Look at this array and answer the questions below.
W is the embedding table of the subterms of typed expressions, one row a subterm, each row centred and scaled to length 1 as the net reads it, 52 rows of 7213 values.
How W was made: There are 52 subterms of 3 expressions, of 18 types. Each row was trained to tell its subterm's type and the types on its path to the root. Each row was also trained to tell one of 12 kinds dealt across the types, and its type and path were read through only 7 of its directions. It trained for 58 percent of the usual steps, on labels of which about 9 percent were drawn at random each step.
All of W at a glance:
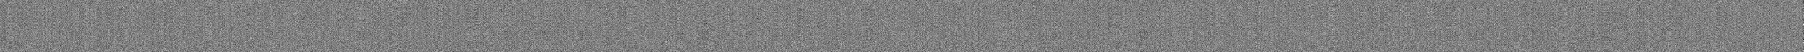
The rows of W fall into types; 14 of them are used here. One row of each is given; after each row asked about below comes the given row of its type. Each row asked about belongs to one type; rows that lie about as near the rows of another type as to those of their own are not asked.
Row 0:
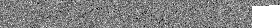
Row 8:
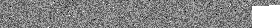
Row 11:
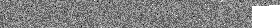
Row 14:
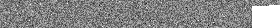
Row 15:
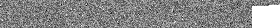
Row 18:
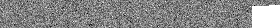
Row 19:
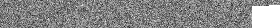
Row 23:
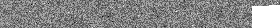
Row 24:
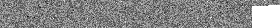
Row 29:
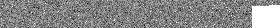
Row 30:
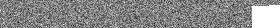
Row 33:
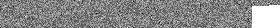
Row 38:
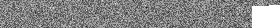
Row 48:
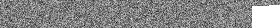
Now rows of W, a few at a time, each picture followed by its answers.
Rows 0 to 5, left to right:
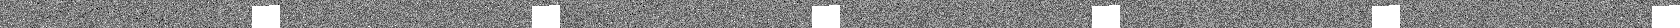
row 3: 23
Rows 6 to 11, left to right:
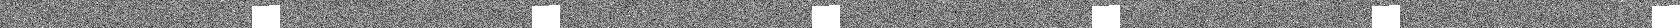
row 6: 14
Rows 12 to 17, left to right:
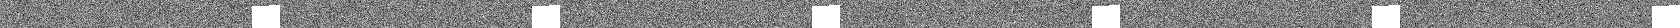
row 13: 8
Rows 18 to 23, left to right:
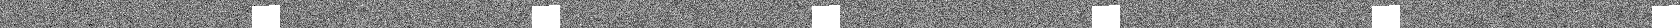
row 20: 33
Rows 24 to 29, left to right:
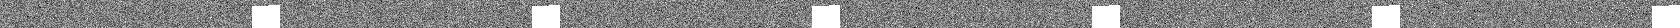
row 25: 15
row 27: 11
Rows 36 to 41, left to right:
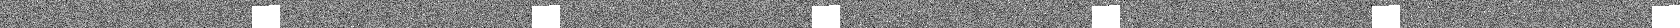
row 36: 15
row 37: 23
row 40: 15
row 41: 11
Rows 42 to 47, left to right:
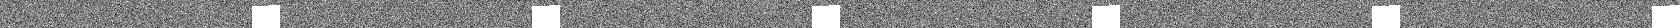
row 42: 14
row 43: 14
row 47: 14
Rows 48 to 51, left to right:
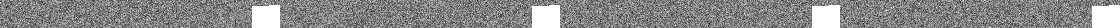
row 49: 23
